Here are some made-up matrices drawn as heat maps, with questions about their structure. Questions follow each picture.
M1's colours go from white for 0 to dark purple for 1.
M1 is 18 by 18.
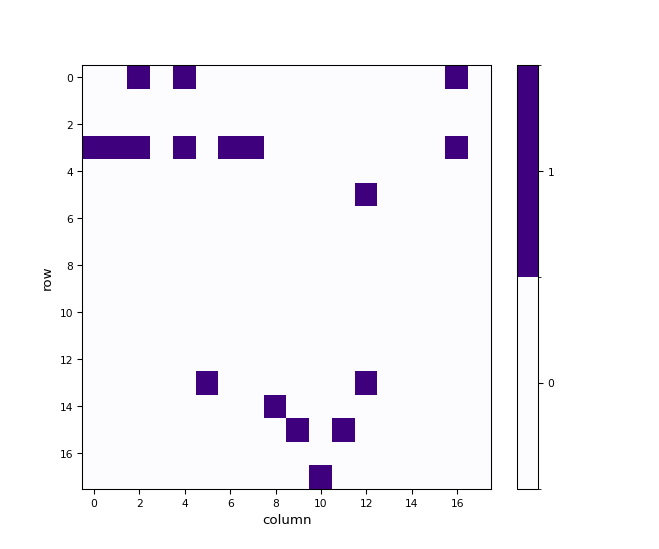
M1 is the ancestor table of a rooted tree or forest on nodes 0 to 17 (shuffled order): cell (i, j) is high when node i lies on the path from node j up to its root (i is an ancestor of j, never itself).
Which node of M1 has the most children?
3
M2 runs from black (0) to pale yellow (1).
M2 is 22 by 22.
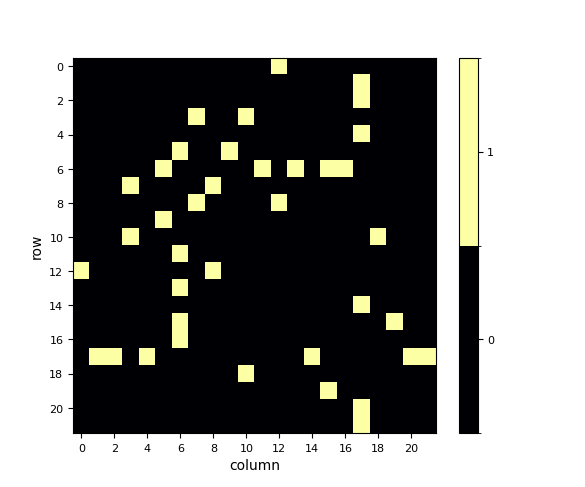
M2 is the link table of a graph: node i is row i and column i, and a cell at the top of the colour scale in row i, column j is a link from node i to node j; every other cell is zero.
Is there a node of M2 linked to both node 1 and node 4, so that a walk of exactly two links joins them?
yes
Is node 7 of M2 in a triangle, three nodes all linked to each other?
no
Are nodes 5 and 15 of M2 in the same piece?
yes
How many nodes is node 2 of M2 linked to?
1
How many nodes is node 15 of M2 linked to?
2
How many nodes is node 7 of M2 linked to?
2
